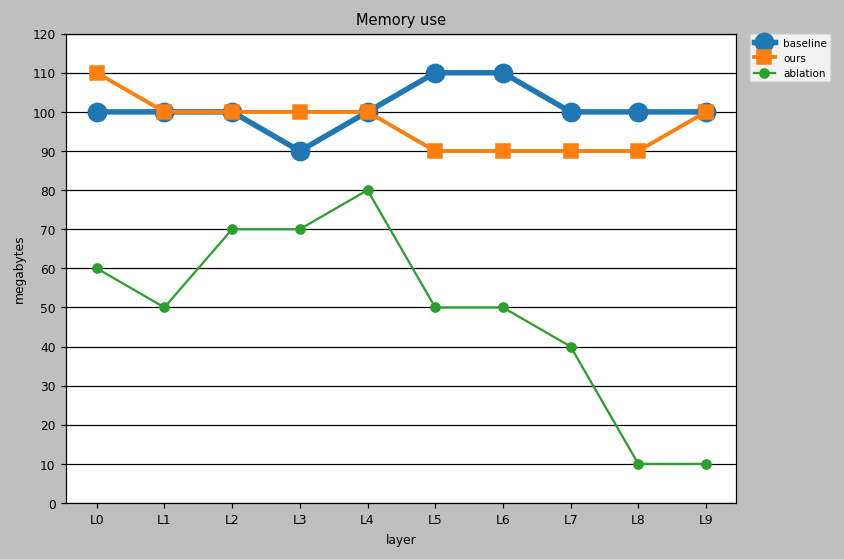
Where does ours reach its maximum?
L0
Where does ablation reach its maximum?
L4
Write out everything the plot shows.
Title: Memory use
x-axis: layer, ticks L0 L1 L2 L3 L4 L5 L6 L7 L8 L9
y-axis: megabytes, ticks 0 10 20 30 40 50 60 70 80 90 100 110 120
Legend: baseline, ours, ablation
Values:
baseline: 100 100 100 90 100 110 110 100 100 100
ours: 110 100 100 100 100 90 90 90 90 100
ablation: 60 50 70 70 80 50 50 40 10 10
